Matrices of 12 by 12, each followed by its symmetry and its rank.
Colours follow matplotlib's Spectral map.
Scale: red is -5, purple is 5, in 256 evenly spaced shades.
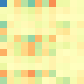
neither, rank two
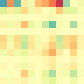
neither, rank two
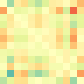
antisymmetric, rank two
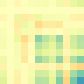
symmetric, rank two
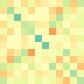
symmetric, full rank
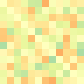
antisymmetric, full rank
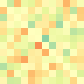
antisymmetric, full rank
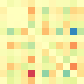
antisymmetric, rank two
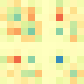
symmetric, rank two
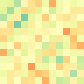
symmetric, full rank
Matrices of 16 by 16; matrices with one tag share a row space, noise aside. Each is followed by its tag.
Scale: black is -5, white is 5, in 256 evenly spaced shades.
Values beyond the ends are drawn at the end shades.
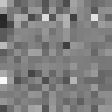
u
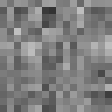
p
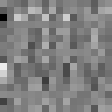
u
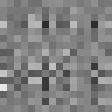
u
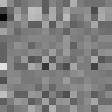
u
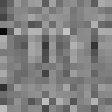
u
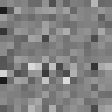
u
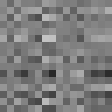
p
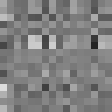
u
